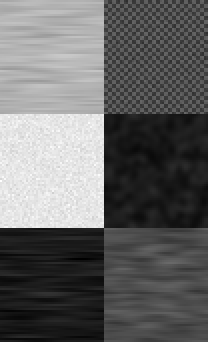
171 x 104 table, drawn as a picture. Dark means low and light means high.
The table splits into 3 rows of 2 panels. Panel 1,1: high, streaked across, faint in contrast. Panel 1,2: low, checkered. Panel 2,1: very high, fine-grained, faint in contrast. Panel 2,2: very low, blotchy, faint in contrast. Panel 3,1: very low, streaked across, faint in contrast. Panel 3,2: low, streaked across, faint in contrast.
